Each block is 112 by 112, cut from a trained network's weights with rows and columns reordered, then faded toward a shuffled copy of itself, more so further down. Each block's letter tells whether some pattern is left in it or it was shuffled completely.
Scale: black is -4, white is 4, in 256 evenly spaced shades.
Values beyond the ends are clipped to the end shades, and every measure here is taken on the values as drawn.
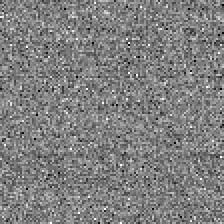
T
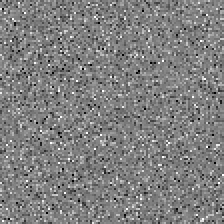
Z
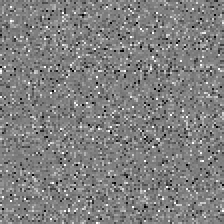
T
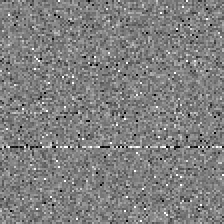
T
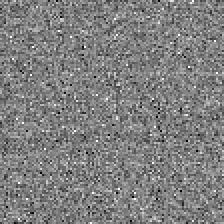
T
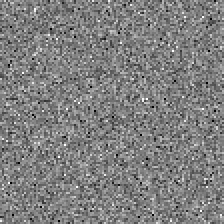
Z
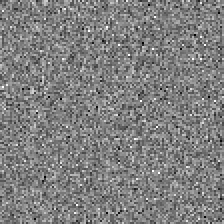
T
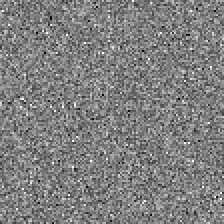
Z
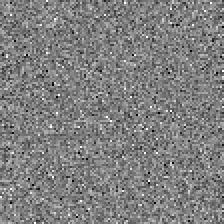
T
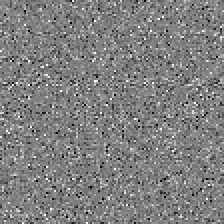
T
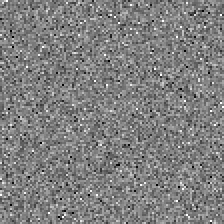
Z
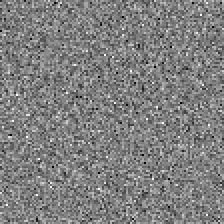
Z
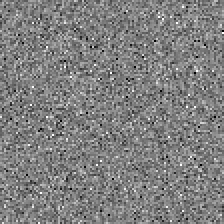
T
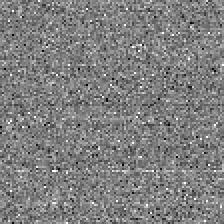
T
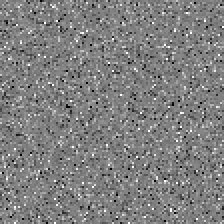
Z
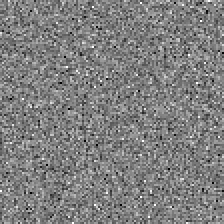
Z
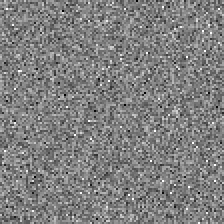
Z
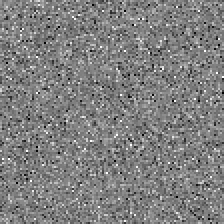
Z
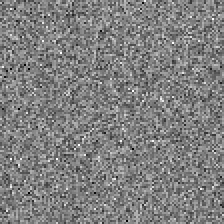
T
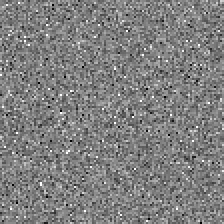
Z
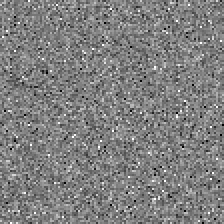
Z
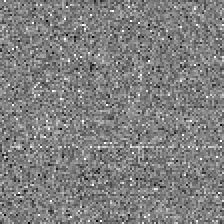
T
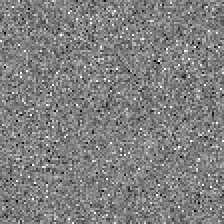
Z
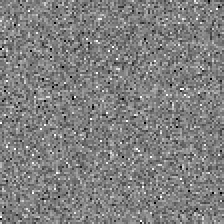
Z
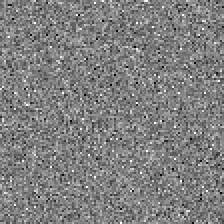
Z
